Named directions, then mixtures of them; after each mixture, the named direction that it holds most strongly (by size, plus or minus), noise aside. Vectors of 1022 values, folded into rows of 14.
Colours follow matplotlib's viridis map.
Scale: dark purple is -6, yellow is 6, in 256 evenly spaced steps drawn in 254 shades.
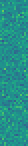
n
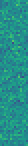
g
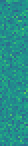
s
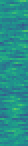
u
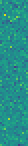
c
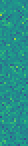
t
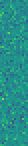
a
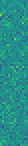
t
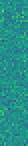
n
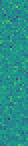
c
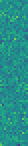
c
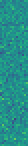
a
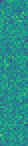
s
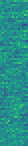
u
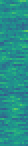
u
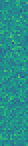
g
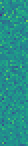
a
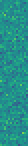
a
